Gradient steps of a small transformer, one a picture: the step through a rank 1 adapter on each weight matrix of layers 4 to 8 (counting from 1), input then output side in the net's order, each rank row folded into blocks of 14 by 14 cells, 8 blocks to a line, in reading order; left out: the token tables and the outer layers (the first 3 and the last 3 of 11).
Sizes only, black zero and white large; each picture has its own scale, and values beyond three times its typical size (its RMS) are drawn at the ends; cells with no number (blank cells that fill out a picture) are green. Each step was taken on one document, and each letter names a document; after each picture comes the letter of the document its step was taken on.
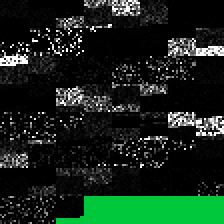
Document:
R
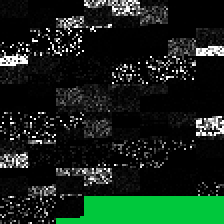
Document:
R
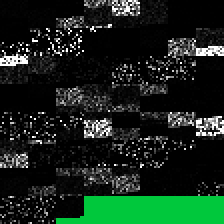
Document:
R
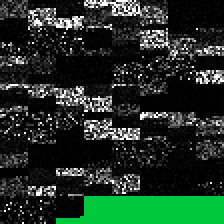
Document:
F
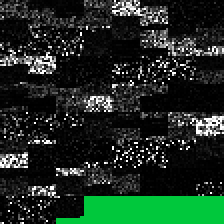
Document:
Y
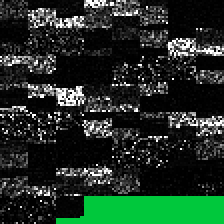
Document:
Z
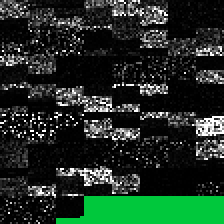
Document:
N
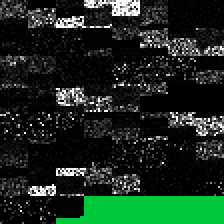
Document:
F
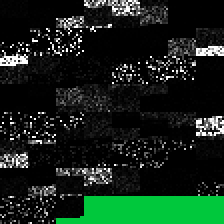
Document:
R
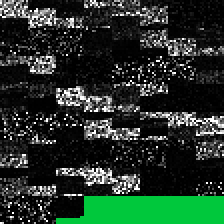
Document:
Y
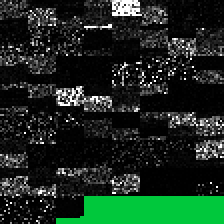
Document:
N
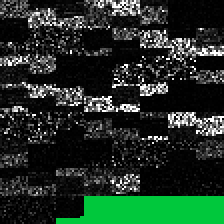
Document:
Z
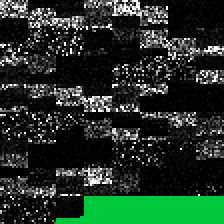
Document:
Z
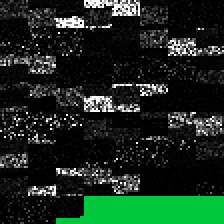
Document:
Y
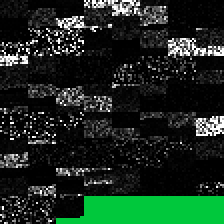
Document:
R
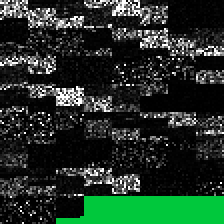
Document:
F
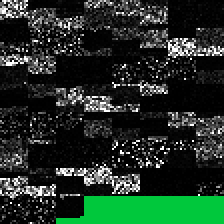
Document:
N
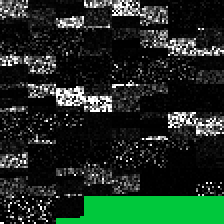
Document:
Y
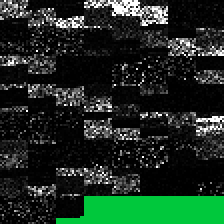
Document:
N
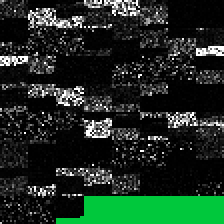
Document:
Z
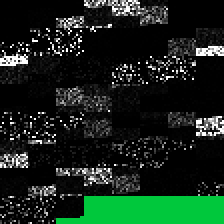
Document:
R
